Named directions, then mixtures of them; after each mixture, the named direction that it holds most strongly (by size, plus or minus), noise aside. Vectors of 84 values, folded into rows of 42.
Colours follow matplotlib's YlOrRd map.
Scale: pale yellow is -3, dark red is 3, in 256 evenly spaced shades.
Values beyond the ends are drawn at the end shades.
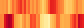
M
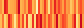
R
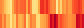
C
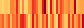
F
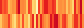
R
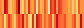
R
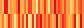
R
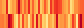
R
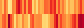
M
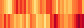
C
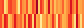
R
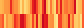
F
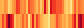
M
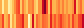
F
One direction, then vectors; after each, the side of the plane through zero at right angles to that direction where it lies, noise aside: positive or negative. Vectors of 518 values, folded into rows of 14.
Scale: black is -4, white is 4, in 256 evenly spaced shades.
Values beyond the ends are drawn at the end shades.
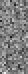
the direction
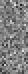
negative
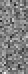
positive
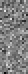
negative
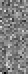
negative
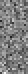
positive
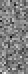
positive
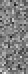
positive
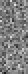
negative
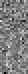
negative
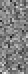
positive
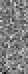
negative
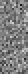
negative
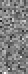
positive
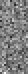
positive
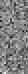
positive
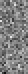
negative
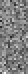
positive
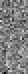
negative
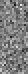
positive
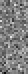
negative
